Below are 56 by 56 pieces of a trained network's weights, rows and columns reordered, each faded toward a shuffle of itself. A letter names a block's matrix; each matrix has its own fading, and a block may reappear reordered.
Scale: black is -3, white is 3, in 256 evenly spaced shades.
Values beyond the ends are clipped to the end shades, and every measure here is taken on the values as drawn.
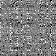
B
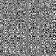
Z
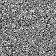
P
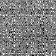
B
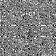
P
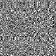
Z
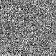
P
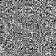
Z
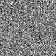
P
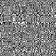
Z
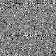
P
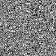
P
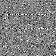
P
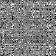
B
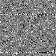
P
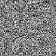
Z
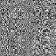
Z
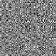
Z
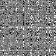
B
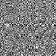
Z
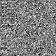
P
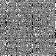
B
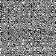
B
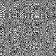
Z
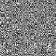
Z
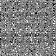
B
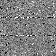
P
